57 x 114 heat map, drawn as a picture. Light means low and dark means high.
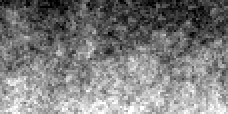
No row or column stands out. The field is mottled with small blotches. On average the colour sits 50% of the way up the scale. Values rise toward the top. There are no regular stripes. The bottom middle is the ninth with the lowest average.
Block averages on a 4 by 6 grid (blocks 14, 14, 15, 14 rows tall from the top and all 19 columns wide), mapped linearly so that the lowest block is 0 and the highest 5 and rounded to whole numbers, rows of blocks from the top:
454555 | 333333 | 222122 | 010000
